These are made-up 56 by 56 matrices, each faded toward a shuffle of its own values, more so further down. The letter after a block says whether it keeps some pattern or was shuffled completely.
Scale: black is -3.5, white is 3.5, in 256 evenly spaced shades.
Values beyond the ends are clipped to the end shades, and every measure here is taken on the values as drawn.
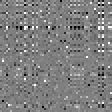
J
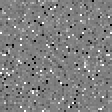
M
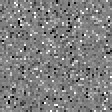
M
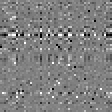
J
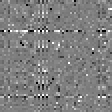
J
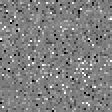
M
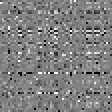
J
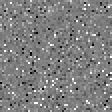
M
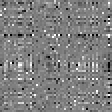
J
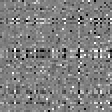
J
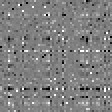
J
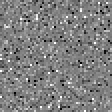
M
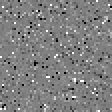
M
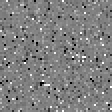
M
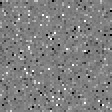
M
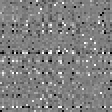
J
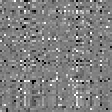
J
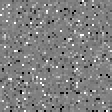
M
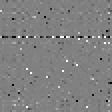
J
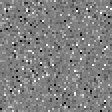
M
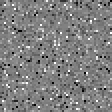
M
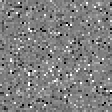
M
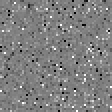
M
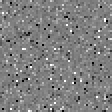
M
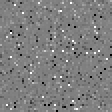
M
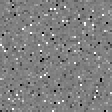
M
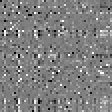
J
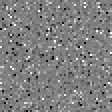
M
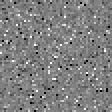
M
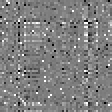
J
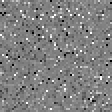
M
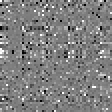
J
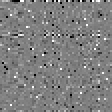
J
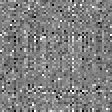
J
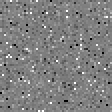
M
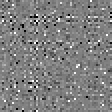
J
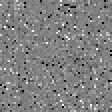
M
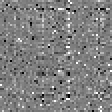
J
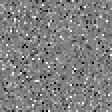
M
